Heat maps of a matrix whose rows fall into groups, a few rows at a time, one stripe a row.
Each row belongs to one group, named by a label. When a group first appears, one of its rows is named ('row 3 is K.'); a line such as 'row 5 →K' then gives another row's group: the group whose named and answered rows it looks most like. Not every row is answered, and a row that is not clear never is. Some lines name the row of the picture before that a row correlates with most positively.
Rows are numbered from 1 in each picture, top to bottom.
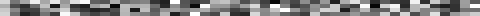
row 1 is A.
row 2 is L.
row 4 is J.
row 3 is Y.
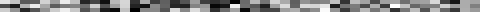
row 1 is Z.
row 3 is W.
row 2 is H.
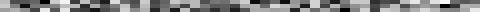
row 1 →A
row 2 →Z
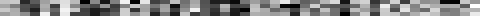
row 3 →J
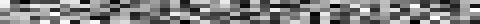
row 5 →J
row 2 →A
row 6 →H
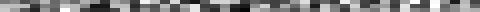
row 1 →A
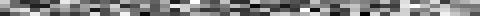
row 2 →A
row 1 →J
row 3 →J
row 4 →H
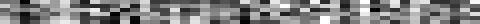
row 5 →Y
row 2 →Y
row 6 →W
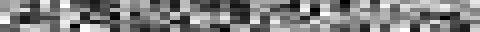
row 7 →H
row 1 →J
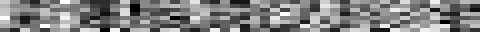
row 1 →J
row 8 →A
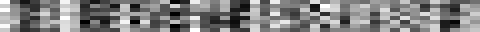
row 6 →Z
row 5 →J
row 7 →Z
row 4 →Z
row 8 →J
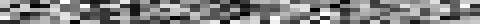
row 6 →H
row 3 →W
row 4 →Y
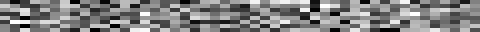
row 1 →H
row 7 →L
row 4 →A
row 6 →Z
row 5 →Y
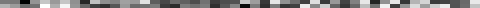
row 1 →Z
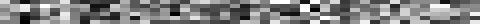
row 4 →J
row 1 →Y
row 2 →W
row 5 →Y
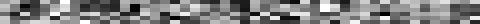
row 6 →A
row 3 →Y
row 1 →J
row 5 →L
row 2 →Y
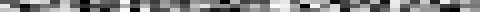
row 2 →Y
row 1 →H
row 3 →Z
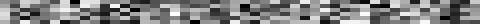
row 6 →A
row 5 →Z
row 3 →W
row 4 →A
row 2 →A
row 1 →H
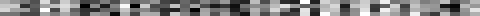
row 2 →Z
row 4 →L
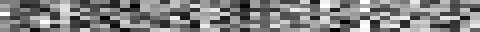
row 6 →W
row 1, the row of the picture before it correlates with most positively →4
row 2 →Y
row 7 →L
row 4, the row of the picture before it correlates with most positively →1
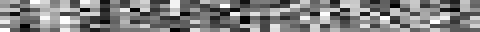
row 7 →Z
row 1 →A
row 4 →H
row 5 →W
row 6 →W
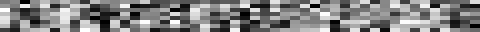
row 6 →A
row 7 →A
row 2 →H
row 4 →W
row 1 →Z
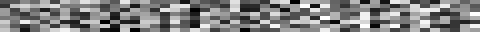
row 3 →A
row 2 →W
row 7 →L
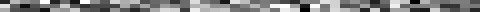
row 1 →H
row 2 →Y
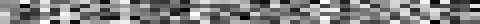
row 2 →Z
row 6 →H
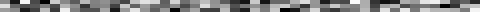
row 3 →J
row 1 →A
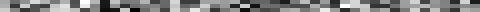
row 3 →W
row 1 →A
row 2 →A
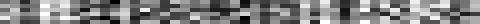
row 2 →W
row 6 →L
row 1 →W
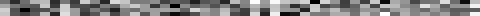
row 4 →L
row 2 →J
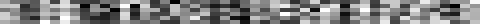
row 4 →W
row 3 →L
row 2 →Z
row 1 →J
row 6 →W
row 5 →J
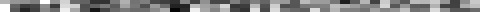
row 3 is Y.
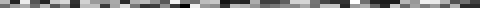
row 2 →H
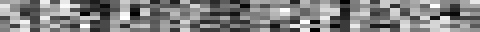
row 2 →W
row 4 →Z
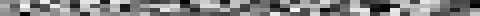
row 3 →A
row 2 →A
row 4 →Z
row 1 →H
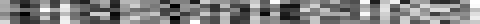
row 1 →L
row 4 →L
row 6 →J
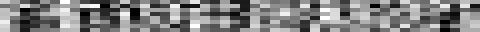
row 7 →J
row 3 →Y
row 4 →Z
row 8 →Z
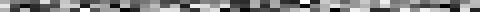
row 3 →A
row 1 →L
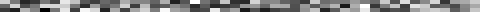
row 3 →A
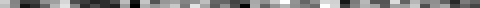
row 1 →Y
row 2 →Y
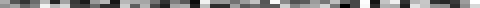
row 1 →L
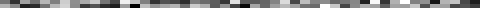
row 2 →Y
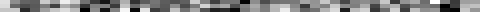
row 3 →Z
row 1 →W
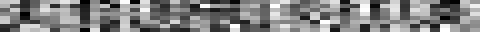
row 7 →H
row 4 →Z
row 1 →Z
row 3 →Z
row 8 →H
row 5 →Z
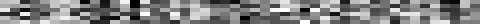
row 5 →W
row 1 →Z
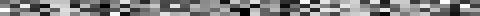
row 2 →A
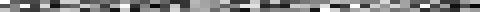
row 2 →H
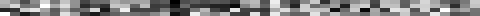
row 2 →Z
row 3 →H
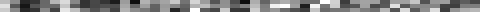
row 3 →J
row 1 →Y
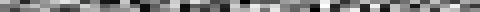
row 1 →W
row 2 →H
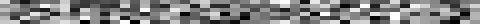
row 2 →W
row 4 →H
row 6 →Z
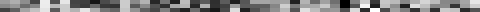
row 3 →H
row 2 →W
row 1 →J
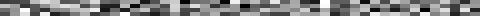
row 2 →W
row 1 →H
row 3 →A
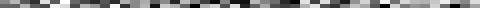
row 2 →A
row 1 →J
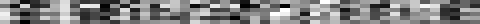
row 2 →A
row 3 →W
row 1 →Y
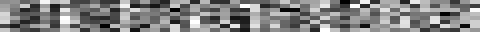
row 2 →H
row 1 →W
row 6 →J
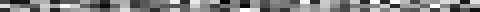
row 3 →H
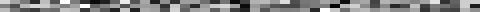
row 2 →A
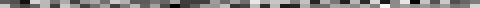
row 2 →L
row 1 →H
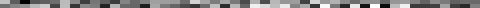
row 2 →H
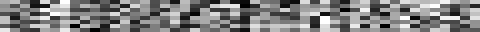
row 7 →H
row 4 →A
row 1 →J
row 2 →A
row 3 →W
